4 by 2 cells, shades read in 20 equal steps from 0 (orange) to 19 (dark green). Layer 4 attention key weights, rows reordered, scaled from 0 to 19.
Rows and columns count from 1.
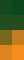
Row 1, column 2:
19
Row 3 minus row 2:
-7 -13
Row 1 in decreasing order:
19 18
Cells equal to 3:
0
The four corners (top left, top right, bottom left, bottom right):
18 19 2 0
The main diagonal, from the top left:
18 17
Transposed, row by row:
18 17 10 2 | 19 17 4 0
